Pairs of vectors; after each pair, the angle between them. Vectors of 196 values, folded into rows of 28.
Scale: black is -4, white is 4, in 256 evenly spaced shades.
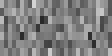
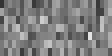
nearly opposite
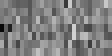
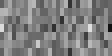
partly opposed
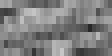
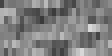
nearly opposite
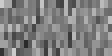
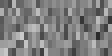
partly opposed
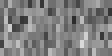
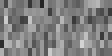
nearly parallel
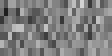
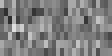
partly aligned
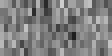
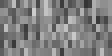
nearly opposite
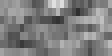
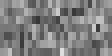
partly aligned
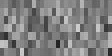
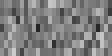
orthogonal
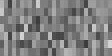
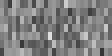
partly aligned
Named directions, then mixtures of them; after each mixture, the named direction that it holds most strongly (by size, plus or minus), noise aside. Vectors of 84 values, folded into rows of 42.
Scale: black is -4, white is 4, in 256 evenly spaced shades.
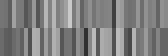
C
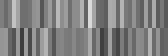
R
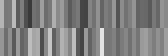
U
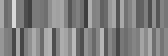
U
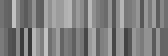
C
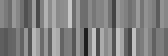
C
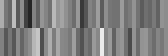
U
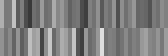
U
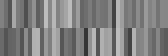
C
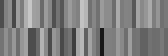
U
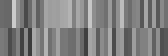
C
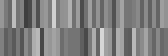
C
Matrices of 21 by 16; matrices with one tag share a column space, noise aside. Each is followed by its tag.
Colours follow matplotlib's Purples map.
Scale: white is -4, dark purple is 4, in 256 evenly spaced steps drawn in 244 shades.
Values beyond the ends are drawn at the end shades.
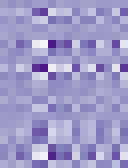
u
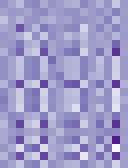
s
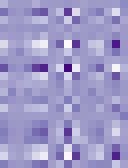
u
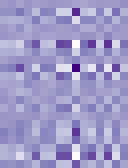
u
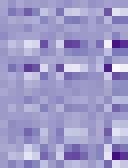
u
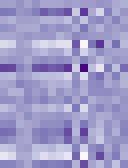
u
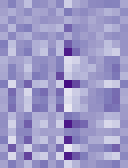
s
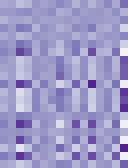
s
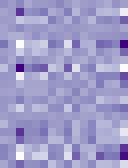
u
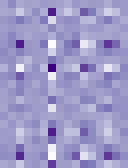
u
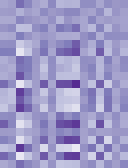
s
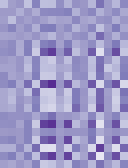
s
